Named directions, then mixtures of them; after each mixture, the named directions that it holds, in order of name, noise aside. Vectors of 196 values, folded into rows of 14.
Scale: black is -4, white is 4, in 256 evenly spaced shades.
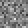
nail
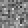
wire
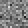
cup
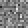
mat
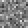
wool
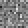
mat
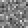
wool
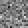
cup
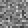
cup, mat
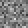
nail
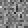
mat, nail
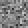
cup, wire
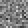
cup, mat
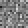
mat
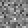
nail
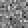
cup, wool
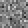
cup, wool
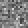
wire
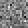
cup, wool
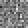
mat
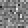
mat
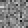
mat, wool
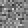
mat, wire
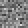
mat, wire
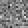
cup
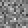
nail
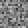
mat, nail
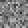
nail, wool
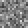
wool
